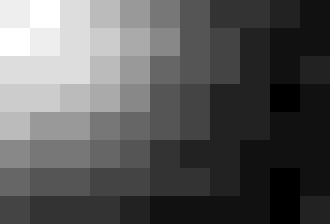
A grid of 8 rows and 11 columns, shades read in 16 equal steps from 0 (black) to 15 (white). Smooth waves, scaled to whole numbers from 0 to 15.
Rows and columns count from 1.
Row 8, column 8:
1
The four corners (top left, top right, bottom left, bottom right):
14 1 4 2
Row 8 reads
4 3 3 3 2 1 1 1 1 0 2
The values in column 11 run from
1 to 2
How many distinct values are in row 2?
10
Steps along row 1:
up down down down down down down same down down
